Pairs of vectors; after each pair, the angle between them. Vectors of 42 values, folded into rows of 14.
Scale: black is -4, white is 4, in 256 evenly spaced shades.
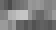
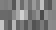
partly aligned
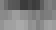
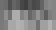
nearly parallel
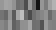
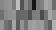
orthogonal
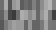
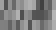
partly opposed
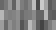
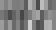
partly aligned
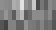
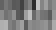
nearly opposite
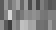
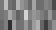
partly aligned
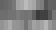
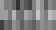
partly opposed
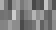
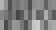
orthogonal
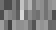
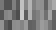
nearly parallel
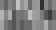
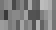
partly opposed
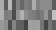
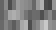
partly opposed
